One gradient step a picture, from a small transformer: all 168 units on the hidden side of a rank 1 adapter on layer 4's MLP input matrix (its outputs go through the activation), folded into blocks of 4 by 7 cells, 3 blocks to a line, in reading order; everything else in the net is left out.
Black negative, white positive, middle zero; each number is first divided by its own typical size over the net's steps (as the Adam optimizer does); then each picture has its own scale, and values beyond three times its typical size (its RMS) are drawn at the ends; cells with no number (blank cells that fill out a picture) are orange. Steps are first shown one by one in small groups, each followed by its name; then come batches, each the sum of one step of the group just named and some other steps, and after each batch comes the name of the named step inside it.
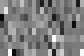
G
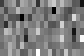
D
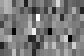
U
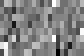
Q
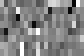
Q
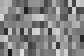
U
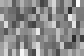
Q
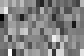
G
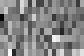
G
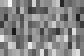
U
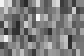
U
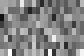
G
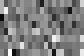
G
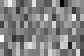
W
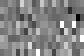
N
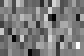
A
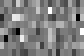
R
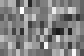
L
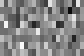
W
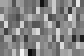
A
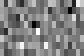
W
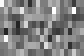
L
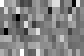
W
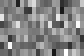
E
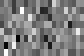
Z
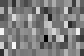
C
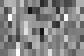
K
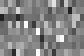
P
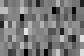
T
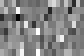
P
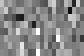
P
